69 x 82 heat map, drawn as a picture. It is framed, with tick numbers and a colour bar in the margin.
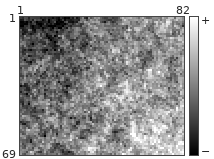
Odd rows or columns: none. Grain: blotchy. Histogram: bell-shaped. Ninth with the lowest average: top left. Slope: up to the bottom right. Mirror symmetry: none. Ninth with the highest average: bottom right.
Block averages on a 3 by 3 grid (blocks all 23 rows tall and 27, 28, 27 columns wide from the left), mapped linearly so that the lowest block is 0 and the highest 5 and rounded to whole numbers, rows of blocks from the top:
023 / 134 / 235
